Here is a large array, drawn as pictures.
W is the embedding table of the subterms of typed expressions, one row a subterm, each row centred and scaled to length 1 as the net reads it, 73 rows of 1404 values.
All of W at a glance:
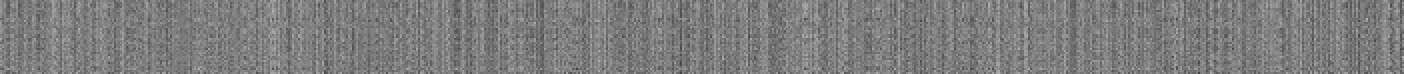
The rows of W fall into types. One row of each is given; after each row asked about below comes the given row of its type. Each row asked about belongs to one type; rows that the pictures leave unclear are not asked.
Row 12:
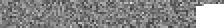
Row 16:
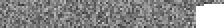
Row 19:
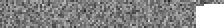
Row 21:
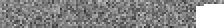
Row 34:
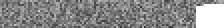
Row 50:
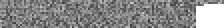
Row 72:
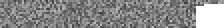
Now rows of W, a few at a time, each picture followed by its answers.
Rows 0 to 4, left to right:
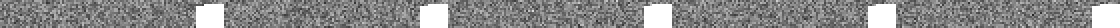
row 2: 12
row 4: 12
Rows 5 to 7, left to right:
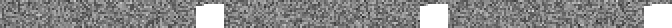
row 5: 12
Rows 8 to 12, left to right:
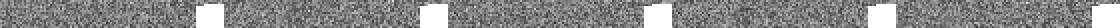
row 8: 50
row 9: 72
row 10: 34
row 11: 72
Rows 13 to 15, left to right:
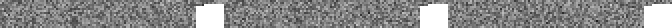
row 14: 12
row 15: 16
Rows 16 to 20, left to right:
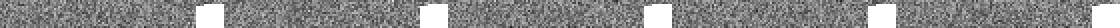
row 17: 72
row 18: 16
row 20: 34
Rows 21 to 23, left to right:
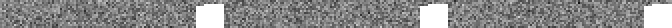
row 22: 12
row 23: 72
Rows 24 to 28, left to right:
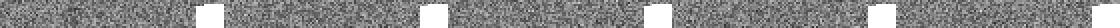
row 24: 72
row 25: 21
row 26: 12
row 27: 21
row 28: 34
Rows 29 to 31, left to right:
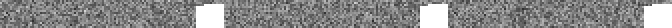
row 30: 50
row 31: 72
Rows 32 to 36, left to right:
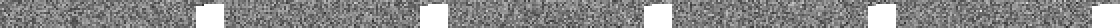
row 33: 50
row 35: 16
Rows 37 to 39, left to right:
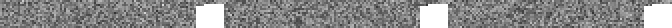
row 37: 34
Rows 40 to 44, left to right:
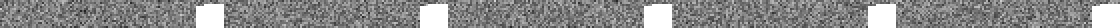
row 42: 16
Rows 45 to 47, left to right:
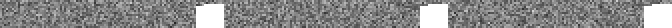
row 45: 34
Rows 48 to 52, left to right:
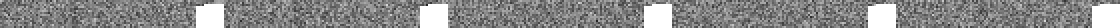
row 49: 16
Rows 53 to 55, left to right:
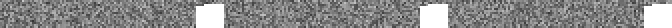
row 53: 19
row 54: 12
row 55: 72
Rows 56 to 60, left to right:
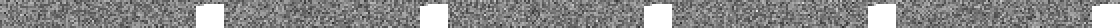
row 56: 21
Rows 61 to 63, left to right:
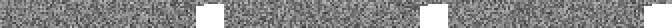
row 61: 50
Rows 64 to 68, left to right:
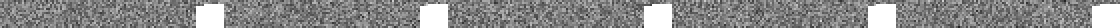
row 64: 72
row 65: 21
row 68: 16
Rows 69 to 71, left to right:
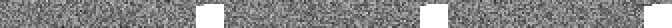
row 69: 16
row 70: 12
